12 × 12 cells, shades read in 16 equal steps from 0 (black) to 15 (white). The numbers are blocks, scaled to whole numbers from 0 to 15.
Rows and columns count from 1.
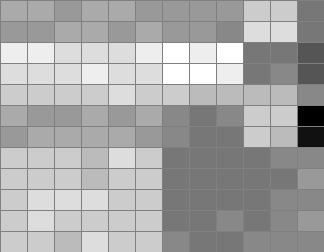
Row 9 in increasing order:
7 7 7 7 7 9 11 12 12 12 12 12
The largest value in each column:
14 14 13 14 13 14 15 15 15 13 13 9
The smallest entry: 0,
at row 6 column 12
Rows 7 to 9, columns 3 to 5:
10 10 10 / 12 11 13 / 12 11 12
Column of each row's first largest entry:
10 10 7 7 5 10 10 5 1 2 2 4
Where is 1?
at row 7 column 12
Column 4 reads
10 10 13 14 12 10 10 11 11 13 12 13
